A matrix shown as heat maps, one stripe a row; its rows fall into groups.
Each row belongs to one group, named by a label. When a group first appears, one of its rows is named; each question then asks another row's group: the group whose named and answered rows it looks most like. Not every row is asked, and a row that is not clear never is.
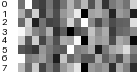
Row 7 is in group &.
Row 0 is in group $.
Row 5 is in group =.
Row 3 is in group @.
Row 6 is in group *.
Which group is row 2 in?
$
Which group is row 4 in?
&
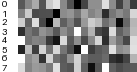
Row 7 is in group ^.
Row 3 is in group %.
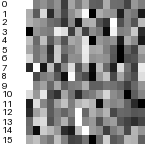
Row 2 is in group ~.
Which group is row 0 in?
*
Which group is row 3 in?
=
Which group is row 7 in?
%
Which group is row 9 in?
*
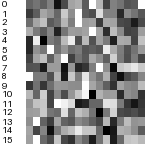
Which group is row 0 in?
$
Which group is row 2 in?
^
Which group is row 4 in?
%
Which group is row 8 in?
*
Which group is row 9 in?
%
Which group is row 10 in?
&
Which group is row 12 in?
^
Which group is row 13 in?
$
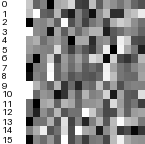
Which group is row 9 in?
@
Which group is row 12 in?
%
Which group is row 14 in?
^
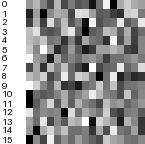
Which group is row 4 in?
~
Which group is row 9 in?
@
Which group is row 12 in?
*
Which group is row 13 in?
&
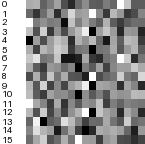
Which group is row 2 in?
*
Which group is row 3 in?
&
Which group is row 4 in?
=
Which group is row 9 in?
&
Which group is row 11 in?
@
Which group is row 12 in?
&
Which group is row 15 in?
^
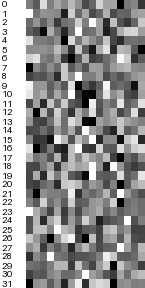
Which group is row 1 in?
*
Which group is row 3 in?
=
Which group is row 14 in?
%
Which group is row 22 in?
~
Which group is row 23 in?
@
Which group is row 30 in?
%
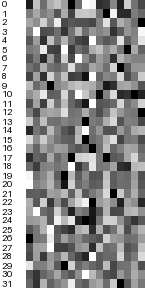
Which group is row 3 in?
$
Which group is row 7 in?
~
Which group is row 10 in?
^
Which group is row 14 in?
%
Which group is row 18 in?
~
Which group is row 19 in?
*
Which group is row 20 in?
*
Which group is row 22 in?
&
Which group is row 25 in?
%
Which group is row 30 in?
%
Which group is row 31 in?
~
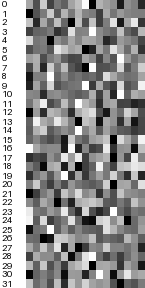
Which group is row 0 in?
&
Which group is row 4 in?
@
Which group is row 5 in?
=
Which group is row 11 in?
^
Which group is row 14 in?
^
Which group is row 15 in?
$
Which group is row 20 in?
$
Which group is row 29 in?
&
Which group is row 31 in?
*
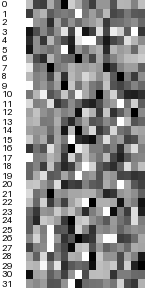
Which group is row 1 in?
^
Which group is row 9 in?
*
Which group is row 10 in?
^
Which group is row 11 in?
*
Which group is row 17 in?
*
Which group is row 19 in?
^
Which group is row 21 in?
@
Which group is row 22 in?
&
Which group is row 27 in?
%
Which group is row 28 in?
&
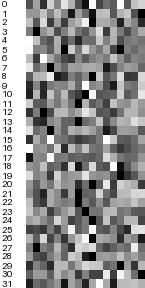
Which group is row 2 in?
&
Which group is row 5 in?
*
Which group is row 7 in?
@
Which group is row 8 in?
%
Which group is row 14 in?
@
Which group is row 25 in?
~
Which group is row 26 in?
&
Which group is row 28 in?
=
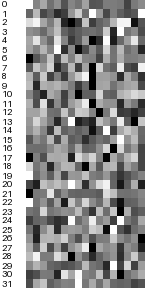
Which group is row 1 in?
$
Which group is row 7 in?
%
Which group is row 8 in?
&
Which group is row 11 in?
&
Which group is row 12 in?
^
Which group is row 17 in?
=
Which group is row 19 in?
*
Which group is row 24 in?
$
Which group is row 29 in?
~
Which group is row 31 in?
^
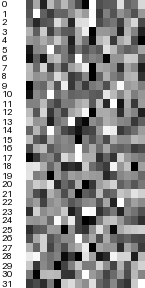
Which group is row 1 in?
$
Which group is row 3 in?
&
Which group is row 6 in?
=
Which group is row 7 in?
&
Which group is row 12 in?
&
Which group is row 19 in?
@
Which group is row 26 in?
^
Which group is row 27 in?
&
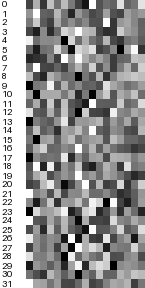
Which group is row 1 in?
$
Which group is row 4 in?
*
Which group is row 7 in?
$
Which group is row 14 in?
$
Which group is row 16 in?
^
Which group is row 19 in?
^
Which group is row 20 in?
%
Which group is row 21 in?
*
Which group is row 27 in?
=
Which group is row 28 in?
*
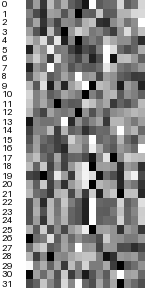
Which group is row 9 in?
&
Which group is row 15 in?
$
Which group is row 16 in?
$
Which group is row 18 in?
&
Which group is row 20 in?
&
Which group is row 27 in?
^
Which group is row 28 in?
@
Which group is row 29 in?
*
